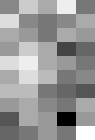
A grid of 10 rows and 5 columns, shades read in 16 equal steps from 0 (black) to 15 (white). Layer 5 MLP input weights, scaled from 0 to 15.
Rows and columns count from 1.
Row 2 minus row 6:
3 -5 -4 1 2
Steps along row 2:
down down up up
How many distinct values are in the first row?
5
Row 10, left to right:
6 7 9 7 15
